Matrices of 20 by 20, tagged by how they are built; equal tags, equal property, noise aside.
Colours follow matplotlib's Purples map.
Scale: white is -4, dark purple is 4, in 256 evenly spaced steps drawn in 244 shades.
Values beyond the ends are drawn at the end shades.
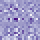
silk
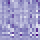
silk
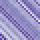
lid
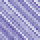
lid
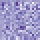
silk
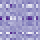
silk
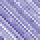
lid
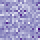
silk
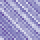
lid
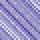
lid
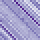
lid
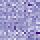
silk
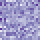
silk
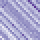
lid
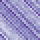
lid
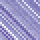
lid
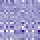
silk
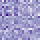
silk
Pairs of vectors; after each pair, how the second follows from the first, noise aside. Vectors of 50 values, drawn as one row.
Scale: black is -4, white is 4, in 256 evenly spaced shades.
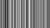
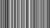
copied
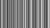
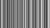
copied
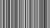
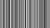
copied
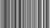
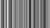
reversed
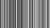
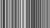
shuffled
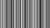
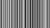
shuffled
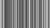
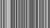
shuffled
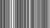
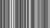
copied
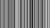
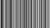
shuffled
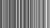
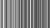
reversed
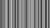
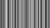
copied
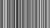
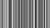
shuffled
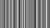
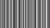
copied
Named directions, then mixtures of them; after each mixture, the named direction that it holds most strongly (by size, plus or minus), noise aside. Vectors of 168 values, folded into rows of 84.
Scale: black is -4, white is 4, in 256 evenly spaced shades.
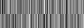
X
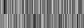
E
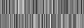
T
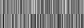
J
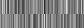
T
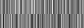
J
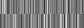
X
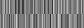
T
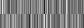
X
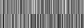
J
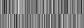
T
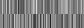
T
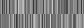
T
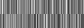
X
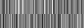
T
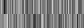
E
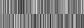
T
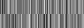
X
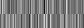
X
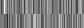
E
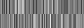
T
